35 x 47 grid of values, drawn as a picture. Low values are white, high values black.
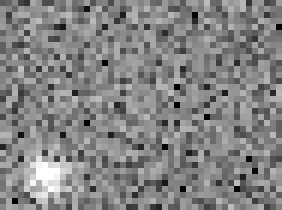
Slope: none. Dips: one, in the bottom left. Grain: fine. Seam: none. Stripes: none.
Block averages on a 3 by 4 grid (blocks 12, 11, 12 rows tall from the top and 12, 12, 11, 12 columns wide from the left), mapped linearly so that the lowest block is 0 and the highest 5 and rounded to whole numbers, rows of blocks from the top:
4 4 4 5 / 4 4 4 4 / 0 4 5 5
